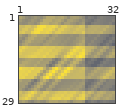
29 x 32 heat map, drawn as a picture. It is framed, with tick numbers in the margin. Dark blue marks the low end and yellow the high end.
Seam: vertical, 70% of the way across, the left part higher. Average level on the scale: 70%. Stripes: horizontal, repeating 4 times.
